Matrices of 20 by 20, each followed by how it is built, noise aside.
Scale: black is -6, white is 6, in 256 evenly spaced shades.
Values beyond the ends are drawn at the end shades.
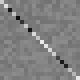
diagonal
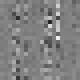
uneven columns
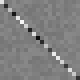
diagonal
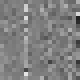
uneven columns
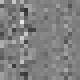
uneven columns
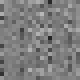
uneven columns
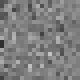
uneven columns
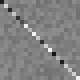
diagonal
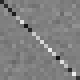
diagonal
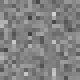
uneven columns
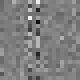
uneven columns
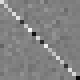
diagonal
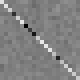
diagonal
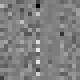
uneven columns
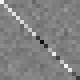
diagonal
